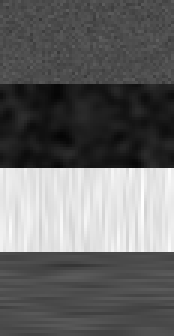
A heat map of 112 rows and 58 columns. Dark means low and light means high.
It is made of 4 by 1 panels. Panel 1,1: low, fine-grained, faint in contrast. Panel 2,1: very low, blotchy, faint in contrast. Panel 3,1: very high, streaked downward, faint in contrast. Panel 4,1: low, streaked across, faint in contrast.
